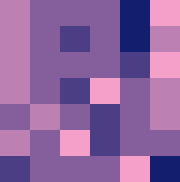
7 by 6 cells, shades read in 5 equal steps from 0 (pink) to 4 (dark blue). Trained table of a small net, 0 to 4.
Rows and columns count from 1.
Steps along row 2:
up up down up down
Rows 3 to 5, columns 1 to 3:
1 2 2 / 1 2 3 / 2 1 2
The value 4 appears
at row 1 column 5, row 2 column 5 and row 7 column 6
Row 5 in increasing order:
1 1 2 2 2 3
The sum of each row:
11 13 10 9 11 10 13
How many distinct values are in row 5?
3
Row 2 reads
1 2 3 2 4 1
